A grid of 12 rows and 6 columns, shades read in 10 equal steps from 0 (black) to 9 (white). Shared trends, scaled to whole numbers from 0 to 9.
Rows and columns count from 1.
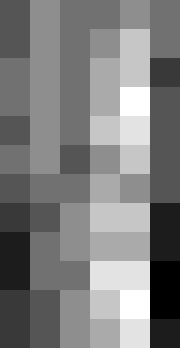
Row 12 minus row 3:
-2 -2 1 0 1 -1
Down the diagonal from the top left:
3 5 4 6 8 3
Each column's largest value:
4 5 5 8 9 4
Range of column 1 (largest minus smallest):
3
